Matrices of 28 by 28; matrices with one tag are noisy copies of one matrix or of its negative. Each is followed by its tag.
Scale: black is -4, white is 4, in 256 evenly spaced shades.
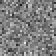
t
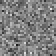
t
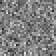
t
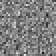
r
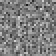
r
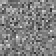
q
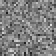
t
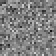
q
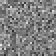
q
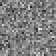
q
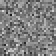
t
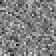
t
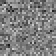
q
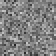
t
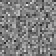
r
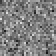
t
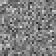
q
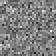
q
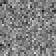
q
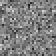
q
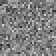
q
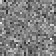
t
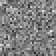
q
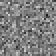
r
